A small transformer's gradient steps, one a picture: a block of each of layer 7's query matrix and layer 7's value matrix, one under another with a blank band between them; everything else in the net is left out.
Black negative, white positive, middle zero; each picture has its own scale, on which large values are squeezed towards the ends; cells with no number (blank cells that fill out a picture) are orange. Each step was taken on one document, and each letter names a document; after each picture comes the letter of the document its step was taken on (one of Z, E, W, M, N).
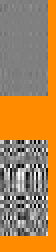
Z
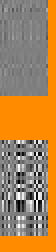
Z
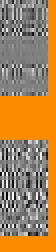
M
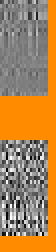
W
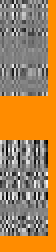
M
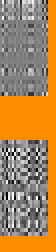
M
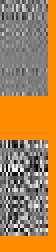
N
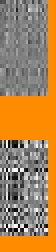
N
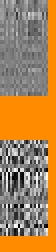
N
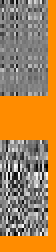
N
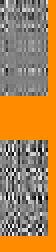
M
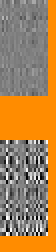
W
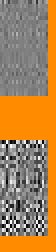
W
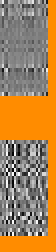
M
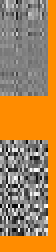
N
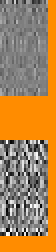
W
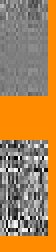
N
